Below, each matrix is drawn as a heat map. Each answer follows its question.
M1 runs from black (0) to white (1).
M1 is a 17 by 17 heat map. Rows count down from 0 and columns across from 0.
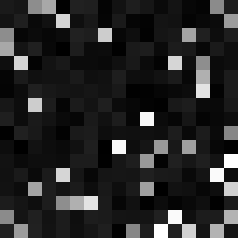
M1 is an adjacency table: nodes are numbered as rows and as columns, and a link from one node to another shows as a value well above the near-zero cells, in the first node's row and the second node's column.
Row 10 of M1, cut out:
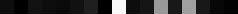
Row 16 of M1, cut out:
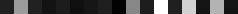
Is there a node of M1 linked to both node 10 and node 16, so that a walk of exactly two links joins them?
yes
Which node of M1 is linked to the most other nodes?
node 16
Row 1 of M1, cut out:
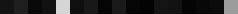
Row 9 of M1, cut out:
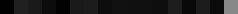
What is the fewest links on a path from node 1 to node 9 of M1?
2
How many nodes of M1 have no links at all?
0
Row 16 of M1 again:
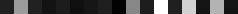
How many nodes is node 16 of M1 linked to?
5
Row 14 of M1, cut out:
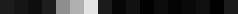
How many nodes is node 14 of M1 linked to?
3
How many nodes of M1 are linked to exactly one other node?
6
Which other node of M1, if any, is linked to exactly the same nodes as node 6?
node 5
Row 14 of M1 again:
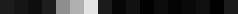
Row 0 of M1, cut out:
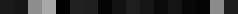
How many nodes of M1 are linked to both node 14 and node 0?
0
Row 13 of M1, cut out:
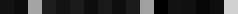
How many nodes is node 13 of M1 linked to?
3
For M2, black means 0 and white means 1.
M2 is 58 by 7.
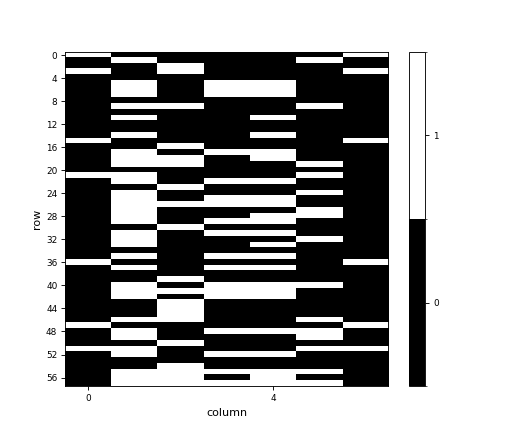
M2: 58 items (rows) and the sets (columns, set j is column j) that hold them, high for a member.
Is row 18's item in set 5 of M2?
no
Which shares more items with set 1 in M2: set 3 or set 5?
set 3
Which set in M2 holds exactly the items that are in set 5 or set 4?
1
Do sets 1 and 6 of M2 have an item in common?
yes
